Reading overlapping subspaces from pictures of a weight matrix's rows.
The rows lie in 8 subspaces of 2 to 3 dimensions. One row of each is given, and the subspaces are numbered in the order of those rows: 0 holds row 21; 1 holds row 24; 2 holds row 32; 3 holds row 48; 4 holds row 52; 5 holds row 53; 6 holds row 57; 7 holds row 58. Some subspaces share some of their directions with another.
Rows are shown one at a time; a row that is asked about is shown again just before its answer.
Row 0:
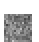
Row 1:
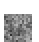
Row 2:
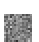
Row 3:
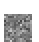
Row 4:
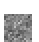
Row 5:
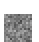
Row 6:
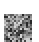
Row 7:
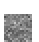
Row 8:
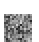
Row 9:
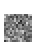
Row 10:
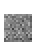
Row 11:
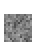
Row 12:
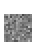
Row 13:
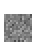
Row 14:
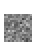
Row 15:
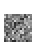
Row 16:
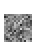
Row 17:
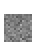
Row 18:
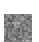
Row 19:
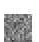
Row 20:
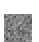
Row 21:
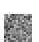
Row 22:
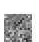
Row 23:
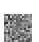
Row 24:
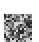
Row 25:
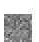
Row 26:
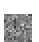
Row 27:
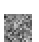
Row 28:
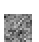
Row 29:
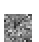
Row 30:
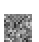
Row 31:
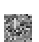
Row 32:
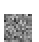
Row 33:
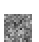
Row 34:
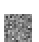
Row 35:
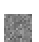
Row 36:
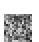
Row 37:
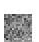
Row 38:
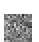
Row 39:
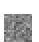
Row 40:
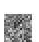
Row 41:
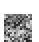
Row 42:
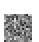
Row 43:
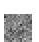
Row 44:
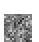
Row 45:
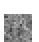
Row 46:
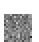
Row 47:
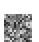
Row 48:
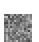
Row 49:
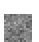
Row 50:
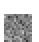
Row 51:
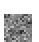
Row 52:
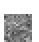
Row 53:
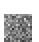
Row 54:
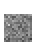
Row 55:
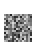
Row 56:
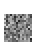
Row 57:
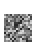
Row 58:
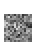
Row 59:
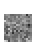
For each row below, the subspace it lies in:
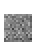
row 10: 5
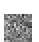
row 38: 7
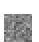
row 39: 6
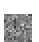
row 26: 2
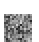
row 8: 7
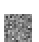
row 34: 3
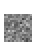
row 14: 6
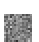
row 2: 3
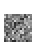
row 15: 1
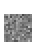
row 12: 3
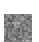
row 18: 0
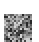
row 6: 3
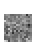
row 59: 4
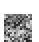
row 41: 4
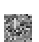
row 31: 2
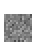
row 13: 6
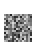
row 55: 6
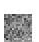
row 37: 5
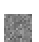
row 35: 6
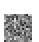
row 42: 2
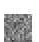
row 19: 1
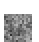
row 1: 1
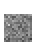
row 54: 5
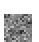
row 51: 0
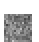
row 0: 1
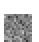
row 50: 2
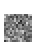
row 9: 2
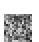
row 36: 1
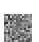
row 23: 3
